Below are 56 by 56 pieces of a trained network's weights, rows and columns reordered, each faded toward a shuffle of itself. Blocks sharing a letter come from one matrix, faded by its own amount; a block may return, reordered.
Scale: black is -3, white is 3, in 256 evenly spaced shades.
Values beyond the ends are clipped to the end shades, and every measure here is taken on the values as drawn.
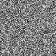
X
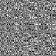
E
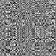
E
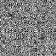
X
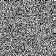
X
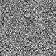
X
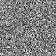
X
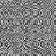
E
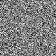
X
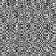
E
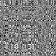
E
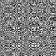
E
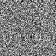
X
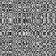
E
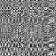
E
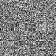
X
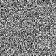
X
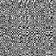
E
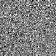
X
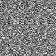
X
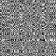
E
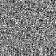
X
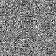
X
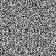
X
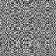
E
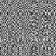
E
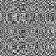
E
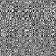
E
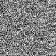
X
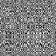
E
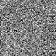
X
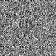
X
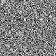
X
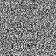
X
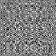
E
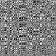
E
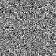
X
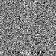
X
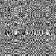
E
